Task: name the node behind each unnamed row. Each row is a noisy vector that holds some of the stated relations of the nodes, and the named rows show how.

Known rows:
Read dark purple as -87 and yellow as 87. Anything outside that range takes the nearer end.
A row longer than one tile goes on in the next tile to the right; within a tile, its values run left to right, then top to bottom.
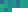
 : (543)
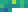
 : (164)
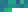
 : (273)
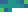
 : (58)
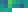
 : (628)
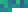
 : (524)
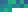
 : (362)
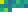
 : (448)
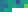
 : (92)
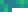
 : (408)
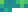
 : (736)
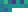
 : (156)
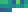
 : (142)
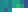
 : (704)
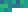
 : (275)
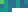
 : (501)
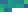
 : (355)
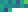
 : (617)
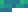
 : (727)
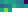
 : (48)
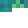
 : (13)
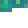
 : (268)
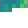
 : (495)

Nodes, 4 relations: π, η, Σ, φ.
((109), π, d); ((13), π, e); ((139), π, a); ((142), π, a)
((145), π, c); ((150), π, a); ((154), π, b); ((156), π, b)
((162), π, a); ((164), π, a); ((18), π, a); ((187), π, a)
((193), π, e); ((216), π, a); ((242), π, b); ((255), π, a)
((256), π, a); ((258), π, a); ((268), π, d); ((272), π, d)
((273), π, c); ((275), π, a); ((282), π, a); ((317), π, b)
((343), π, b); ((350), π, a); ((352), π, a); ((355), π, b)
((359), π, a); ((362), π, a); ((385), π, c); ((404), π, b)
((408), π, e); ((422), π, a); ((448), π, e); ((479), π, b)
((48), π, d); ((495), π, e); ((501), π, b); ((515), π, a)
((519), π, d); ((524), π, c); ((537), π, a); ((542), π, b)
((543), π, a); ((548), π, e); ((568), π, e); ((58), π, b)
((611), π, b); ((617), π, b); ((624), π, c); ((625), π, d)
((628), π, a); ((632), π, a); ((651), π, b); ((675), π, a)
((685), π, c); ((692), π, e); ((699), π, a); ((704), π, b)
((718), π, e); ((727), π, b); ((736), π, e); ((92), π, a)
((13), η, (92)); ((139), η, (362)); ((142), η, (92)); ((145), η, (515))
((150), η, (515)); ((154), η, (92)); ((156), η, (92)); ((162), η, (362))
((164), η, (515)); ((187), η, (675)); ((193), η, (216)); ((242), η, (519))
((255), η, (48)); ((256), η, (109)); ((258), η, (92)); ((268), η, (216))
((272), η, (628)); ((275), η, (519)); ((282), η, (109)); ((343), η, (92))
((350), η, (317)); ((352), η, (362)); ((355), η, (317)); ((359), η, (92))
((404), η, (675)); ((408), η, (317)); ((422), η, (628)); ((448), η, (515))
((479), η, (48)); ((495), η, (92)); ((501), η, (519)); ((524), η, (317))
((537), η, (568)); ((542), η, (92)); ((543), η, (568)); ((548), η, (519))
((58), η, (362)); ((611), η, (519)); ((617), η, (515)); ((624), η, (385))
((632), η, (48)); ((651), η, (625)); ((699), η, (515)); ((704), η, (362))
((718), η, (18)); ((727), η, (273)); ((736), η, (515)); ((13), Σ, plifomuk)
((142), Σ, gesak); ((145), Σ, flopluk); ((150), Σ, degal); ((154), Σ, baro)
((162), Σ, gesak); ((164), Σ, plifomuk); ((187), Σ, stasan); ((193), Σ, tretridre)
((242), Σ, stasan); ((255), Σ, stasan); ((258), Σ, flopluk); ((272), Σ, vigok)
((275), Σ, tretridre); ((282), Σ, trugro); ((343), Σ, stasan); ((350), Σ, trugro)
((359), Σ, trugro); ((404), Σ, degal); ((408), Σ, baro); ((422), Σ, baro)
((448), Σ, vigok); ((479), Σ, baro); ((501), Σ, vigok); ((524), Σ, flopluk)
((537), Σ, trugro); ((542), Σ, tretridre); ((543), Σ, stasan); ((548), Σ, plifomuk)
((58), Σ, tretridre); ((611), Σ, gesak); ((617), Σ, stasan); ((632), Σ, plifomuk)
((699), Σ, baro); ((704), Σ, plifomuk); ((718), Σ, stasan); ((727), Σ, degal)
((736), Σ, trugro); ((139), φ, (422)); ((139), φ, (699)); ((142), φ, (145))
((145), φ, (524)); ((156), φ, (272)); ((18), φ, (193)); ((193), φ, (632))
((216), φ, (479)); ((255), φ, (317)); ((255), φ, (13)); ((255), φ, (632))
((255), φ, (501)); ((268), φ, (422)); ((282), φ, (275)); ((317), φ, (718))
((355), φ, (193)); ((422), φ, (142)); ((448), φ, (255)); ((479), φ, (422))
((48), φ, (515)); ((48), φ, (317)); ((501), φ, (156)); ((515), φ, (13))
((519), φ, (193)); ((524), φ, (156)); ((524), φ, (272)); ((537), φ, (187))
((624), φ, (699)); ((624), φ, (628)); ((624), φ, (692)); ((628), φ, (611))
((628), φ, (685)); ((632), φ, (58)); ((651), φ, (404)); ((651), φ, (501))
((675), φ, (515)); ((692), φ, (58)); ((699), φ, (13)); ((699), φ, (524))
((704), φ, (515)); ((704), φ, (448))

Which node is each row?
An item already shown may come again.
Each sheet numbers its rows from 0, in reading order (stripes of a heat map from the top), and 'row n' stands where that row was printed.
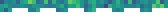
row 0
(242)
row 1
(145)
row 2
(548)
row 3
(216)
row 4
(139)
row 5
(13)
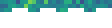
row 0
(92)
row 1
(699)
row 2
(362)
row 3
(651)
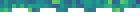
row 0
(718)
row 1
(58)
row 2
(501)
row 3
(258)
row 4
(519)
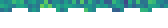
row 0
(162)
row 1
(13)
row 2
(624)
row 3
(255)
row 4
(479)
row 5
(18)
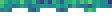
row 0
(150)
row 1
(156)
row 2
(611)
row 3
(515)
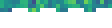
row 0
(359)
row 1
(692)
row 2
(632)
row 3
(272)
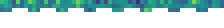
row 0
(422)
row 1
(272)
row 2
(736)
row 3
(156)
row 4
(317)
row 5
(568)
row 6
(154)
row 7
(404)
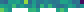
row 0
(193)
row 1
(718)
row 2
(675)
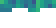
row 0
(404)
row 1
(685)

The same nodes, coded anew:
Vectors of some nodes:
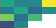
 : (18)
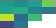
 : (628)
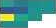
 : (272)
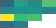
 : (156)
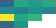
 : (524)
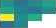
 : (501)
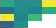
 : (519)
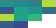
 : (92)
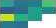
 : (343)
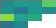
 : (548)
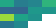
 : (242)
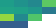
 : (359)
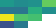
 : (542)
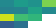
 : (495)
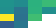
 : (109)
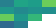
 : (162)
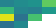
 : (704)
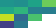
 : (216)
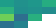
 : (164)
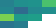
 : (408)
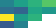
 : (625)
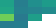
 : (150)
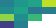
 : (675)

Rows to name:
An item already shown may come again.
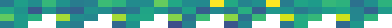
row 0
(699)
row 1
(727)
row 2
(58)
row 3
(18)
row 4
(18)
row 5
(145)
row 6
(448)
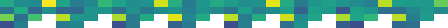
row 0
(18)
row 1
(242)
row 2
(692)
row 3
(718)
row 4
(692)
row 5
(617)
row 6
(92)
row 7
(568)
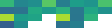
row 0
(58)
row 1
(611)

